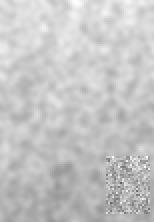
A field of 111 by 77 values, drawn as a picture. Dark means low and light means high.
Grain: blotchy. Slope: up to the top. Odd patch: rougher, in the bottom right. Roughest part: bottom right.
